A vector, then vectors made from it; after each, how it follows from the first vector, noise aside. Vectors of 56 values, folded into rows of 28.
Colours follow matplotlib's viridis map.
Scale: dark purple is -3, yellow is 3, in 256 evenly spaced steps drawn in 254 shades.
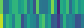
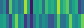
wrapped around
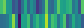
wrapped around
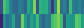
negated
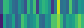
negated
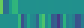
partly zeroed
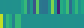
partly zeroed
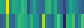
wrapped around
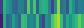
negated
